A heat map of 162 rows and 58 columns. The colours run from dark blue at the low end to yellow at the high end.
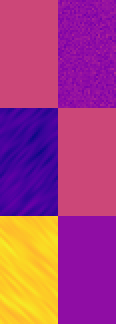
The table splits into 3 rows of 2 panels. Panel 1,1: middling, flat. Panel 1,2: low, fine-grained, faint in contrast. Panel 2,1: very low, slanting up to the right, faint in contrast. Panel 2,2: middling, flat. Panel 3,1: very high, slanting down to the right, faint in contrast. Panel 3,2: low, flat.
